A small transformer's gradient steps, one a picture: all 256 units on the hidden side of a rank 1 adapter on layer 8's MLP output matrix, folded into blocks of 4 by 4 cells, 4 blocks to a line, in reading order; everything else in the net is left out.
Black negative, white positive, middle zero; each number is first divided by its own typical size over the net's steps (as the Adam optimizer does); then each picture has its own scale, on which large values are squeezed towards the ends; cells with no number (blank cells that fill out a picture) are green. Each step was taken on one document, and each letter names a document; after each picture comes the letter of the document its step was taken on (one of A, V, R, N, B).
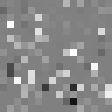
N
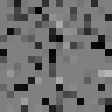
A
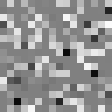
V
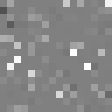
N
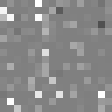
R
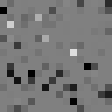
N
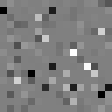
N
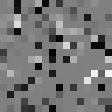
A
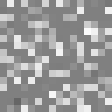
V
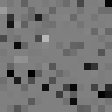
N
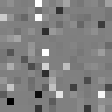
R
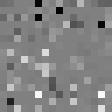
R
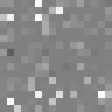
R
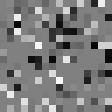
A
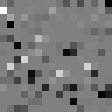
N
